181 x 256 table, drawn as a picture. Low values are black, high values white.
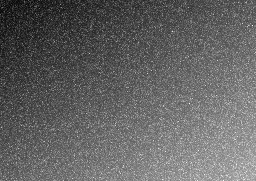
The field climbs toward the bottom right. The top left is the ninth with the lowest average. The ninth with the highest average is the bottom right. On average the colour sits 40% of the way up the scale.
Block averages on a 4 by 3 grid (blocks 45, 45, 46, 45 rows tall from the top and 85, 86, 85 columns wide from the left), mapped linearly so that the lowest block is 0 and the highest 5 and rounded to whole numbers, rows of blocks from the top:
0 1 2
1 2 3
2 3 4
3 4 5
